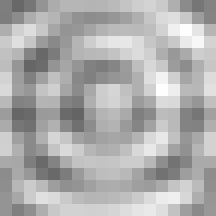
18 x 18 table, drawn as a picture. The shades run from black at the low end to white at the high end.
Rings: centred on the centre. Calmest part: bottom middle. Average level on the scale: 70%. Stripes: horizontal, repeating 4 times.
